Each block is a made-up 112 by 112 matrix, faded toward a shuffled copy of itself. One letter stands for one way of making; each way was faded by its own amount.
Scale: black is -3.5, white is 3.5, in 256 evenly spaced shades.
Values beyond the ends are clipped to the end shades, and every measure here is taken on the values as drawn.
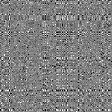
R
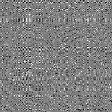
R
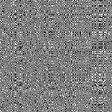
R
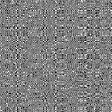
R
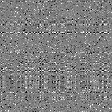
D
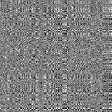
R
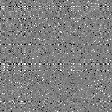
D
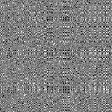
R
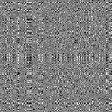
R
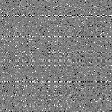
D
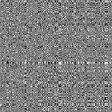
R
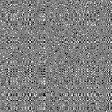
R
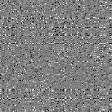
D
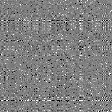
D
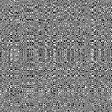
R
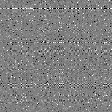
D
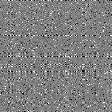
D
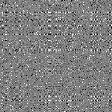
D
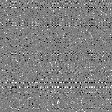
D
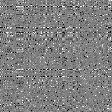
D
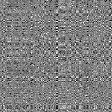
R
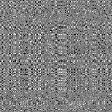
R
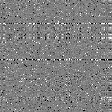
D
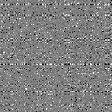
D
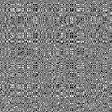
R
